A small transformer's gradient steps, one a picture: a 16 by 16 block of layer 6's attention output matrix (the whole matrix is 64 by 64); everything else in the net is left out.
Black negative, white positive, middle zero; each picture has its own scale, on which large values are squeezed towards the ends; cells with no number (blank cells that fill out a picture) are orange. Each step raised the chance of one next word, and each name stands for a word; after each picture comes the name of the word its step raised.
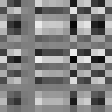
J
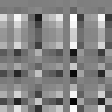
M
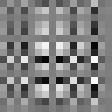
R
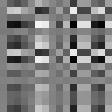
J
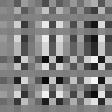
R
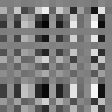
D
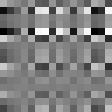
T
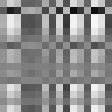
D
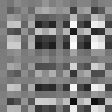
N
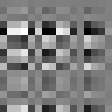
T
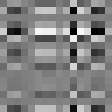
T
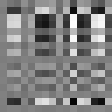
M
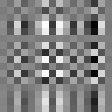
J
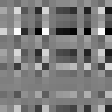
T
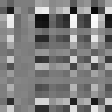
M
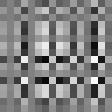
R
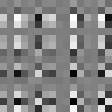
M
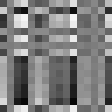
M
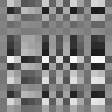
R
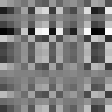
T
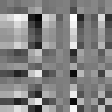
M
